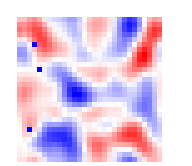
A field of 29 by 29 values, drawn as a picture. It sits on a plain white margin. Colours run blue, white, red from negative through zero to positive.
Grain: blotchy. Histogram: bell-shaped. Slope: none. Lone odd cells: 3, each lower than its neighbours.
